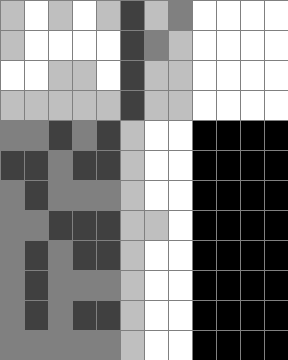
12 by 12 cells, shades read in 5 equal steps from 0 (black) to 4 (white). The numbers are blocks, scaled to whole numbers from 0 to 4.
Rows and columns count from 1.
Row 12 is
2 2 2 2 2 3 4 4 0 0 0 0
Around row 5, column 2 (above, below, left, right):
3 1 2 1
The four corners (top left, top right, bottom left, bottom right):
3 4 2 0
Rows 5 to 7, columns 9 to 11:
0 0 0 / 0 0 0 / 0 0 0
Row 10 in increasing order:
0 0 0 0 1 2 2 2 2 3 4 4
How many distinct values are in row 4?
3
